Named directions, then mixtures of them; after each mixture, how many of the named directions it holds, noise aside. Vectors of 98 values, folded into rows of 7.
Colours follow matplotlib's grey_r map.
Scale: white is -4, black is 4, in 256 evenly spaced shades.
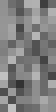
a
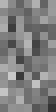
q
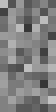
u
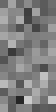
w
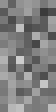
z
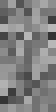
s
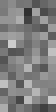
two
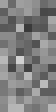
one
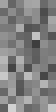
two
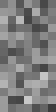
two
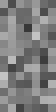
two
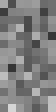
three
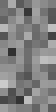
two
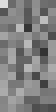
two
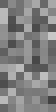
three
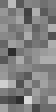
two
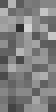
two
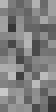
one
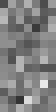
three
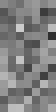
two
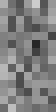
three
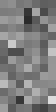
two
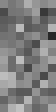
two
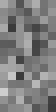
one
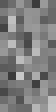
one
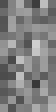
two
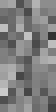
two
